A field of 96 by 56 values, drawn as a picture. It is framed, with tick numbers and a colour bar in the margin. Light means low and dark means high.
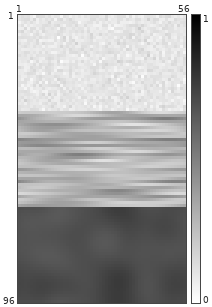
The table splits into 3 rows of 1 panel. Panel 1,1: very low, fine-grained, faint in contrast. Panel 2,1: low, streaked across. Panel 3,1: high, smooth, faint in contrast.
